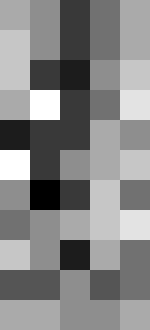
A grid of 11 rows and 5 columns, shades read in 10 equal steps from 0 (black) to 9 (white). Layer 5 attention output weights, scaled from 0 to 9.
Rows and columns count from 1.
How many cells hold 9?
2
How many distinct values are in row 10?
3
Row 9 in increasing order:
1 4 5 6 7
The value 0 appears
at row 7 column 2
